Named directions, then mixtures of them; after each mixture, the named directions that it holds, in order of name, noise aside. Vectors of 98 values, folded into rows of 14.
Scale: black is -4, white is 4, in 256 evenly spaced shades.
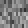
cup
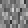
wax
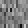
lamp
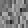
cup, wax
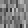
lamp, wax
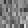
cup, lamp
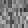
cup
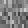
cup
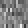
lamp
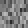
cup, wax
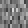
lamp, wax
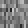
lamp, wax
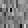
lamp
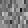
cup, wax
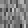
lamp, wax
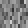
wax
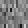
lamp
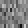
lamp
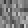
cup, lamp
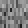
cup, lamp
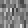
lamp, wax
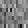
lamp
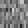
lamp, wax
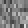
cup, lamp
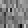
lamp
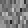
cup, wax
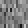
lamp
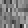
cup, lamp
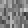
cup
